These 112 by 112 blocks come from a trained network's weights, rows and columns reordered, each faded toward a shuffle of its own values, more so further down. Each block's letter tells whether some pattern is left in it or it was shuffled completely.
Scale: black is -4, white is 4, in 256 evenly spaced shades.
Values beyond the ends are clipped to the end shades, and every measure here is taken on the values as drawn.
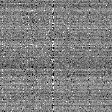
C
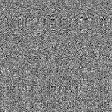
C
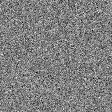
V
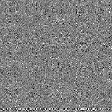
C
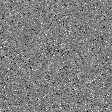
V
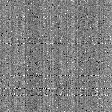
C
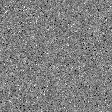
V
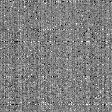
C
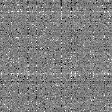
C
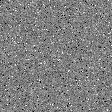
V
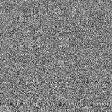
C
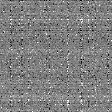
C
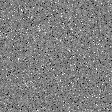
V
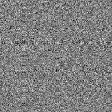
C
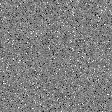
V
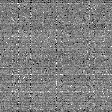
C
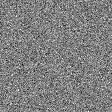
V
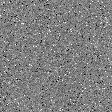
V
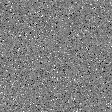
V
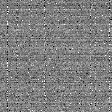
C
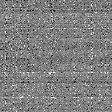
C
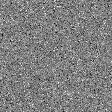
V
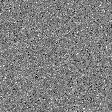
V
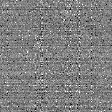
C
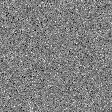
V
